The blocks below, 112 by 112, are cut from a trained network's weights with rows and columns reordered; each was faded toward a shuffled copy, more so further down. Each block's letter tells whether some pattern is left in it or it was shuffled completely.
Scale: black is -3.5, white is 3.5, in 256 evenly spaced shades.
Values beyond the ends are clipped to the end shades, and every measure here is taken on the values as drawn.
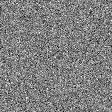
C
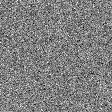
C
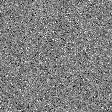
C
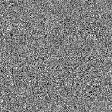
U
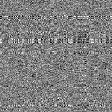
U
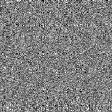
U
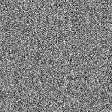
U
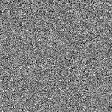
U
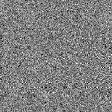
U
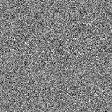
U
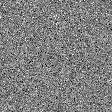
C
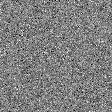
C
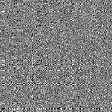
U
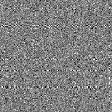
U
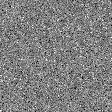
C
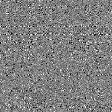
U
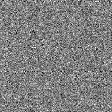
U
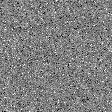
C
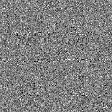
U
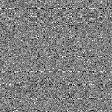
U
